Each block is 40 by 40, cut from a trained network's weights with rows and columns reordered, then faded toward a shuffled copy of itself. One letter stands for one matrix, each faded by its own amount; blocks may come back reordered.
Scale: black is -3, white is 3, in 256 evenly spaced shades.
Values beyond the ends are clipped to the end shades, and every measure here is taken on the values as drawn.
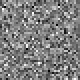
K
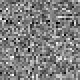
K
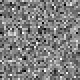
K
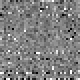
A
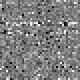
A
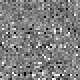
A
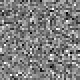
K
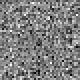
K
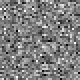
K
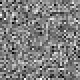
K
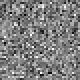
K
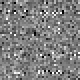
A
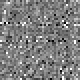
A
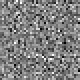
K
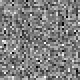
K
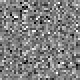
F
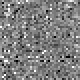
A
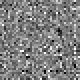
F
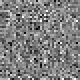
F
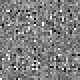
A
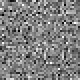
F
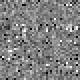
A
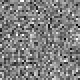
K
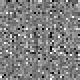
A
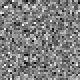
K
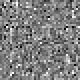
F
